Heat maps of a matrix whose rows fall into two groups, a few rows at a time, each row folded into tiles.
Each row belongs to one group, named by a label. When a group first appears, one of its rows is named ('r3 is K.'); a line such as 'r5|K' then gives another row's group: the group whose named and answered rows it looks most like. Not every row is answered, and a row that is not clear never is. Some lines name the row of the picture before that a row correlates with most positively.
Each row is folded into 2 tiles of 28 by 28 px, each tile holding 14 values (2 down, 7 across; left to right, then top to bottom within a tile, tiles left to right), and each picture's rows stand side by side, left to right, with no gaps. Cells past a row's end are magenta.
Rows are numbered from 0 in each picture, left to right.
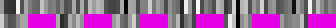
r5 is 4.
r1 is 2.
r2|4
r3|4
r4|4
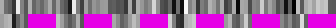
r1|4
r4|4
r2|2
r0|4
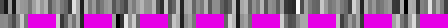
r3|4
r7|4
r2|2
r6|4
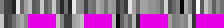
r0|2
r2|2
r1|2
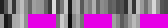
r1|4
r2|2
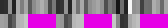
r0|2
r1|2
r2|2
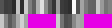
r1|2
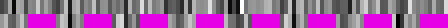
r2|4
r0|4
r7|2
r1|4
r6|2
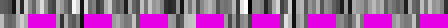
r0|2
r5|4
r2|4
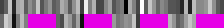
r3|2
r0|4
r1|4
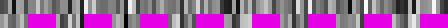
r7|2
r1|4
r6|4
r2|4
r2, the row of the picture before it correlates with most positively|0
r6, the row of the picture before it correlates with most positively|2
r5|4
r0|4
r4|2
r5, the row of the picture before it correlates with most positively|2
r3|4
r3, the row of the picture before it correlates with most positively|0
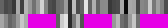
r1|4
